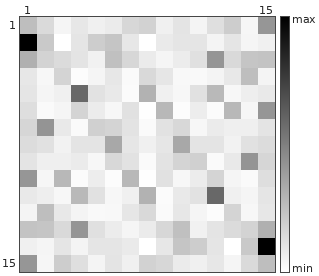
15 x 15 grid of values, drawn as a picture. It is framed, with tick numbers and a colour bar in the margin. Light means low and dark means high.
Stripes: none. Average level on the scale: 10%. Slope: none. Symmetry: a half turn. Histogram: skewed, a long tail of high values.
